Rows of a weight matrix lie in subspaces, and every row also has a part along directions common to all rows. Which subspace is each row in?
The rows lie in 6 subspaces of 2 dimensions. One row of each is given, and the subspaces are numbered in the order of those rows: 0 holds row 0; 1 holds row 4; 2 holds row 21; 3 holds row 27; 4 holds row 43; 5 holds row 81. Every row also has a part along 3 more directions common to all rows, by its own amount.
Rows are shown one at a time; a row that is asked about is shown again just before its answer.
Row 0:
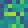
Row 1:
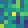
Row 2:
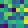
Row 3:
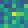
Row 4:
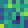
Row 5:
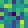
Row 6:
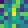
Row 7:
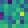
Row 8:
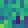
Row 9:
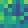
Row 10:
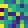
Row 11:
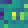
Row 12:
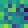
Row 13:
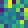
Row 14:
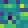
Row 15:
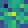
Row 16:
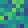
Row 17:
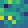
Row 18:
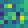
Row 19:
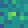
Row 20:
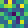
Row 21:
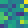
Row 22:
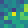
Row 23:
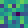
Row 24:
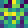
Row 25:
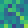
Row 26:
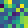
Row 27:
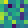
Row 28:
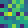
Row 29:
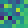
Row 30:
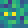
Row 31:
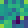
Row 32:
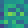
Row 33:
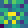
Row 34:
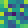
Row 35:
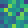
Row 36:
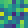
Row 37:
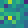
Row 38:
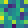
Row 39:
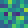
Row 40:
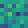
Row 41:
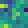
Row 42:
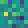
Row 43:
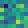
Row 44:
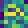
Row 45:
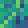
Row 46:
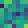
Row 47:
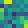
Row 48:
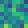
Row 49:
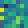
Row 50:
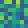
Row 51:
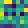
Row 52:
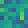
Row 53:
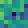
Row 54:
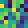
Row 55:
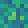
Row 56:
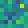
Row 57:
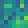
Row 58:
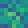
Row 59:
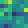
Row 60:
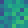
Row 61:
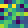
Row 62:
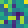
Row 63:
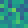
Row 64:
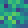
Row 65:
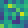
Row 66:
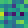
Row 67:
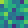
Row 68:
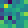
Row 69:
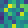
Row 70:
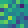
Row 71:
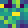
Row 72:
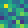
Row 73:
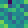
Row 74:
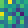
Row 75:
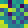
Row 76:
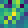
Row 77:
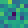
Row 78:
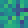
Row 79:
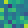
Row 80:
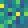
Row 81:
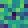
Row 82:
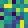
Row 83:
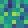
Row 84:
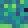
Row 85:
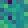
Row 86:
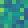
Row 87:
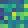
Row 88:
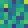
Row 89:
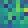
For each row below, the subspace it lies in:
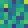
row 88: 3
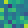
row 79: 0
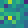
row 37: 2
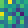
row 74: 2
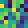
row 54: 5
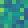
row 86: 1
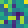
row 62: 5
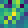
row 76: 4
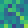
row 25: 0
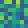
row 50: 1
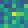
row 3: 5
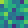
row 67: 3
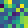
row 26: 0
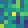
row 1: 1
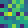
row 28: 5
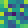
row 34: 2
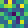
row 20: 2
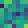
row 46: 0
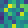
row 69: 3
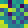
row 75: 2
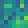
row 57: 1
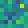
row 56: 4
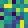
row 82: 4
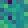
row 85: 2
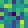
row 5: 4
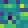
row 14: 4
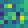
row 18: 5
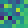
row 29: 2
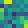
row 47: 0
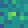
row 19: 5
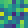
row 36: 4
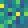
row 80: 0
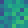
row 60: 1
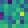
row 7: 2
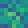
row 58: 0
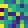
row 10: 4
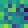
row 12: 0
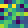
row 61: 4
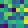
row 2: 3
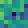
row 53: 5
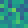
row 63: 1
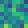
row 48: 0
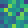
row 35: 3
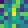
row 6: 1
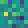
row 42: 3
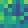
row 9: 4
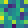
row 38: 3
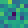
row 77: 5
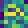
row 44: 4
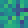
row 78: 4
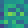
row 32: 4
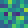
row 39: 3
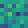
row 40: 5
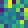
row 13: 1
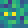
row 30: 3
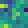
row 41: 3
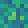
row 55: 5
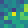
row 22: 5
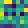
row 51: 0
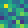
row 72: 2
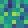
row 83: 3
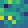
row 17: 2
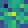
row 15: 2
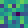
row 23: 5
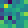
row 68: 2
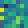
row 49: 4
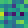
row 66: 4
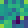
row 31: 1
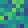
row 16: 5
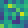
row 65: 1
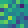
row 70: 4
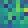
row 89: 4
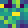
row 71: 0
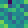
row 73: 2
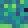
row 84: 0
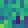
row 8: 1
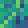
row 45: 1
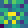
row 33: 4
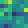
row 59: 3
